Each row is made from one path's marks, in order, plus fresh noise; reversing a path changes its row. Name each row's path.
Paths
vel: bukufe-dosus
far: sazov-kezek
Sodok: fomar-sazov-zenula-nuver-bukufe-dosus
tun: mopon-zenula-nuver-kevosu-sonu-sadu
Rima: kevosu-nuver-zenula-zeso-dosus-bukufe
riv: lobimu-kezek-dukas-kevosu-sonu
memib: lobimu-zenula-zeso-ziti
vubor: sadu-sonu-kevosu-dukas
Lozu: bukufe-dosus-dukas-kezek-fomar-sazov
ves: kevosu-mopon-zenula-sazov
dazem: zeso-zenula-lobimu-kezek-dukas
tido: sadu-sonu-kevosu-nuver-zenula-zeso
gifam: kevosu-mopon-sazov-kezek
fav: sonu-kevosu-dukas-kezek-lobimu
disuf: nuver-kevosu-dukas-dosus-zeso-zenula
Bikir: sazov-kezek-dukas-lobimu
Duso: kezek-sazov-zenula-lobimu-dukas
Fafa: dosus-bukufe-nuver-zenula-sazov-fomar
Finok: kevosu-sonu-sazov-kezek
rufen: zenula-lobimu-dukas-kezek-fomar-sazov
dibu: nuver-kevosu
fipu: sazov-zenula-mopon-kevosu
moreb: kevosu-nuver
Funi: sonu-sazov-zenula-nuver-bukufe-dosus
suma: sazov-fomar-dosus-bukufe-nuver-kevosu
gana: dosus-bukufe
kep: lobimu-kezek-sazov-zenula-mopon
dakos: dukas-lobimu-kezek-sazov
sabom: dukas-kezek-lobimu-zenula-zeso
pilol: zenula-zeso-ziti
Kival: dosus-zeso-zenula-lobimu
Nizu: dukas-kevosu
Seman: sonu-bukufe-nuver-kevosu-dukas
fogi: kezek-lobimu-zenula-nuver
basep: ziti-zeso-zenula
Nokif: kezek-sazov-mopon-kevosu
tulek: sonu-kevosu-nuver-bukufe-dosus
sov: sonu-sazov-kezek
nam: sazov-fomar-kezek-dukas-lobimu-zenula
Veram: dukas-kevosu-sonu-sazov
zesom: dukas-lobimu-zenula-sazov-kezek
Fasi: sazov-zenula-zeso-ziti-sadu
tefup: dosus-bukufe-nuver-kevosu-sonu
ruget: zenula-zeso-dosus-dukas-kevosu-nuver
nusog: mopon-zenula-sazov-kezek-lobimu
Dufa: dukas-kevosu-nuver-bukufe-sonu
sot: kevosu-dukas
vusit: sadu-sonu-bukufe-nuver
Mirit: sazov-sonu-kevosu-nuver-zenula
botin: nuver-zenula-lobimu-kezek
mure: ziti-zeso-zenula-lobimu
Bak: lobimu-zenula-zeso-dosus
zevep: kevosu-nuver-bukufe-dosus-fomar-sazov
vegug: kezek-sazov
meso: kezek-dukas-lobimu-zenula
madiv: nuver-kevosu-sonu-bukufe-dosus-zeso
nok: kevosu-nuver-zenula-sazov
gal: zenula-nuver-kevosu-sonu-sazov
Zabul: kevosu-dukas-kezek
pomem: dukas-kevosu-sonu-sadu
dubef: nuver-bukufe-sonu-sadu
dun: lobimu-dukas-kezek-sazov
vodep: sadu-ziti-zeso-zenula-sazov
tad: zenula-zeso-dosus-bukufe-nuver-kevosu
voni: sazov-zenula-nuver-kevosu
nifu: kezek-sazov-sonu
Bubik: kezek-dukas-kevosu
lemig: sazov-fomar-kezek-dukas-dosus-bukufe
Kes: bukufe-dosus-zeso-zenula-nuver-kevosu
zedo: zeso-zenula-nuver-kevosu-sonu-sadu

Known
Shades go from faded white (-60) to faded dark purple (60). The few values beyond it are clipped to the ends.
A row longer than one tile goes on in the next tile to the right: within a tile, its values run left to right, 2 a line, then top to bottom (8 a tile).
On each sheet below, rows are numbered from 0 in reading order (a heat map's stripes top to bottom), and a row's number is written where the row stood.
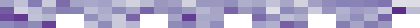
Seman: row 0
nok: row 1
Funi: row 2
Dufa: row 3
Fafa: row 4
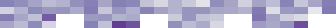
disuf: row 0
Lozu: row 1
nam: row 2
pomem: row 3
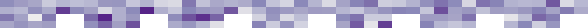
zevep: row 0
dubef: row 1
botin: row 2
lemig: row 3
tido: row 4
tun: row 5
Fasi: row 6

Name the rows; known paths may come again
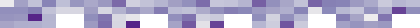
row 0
rufen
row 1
vubor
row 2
tido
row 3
Bubik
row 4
zevep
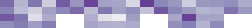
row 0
tulek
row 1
gifam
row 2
Funi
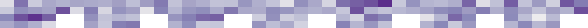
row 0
botin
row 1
Nizu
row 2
gal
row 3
nam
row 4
Kival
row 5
Fasi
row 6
Finok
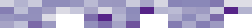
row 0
dakos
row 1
dubef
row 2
Fafa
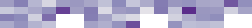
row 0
dibu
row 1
pomem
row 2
nusog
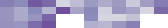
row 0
Kes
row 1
sot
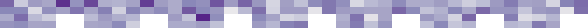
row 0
sov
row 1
nifu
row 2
dazem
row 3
Veram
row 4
Mirit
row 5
nok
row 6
Zabul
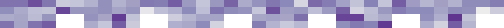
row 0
gana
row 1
meso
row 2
vegug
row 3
tun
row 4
Seman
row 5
sabom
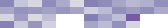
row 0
lemig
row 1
disuf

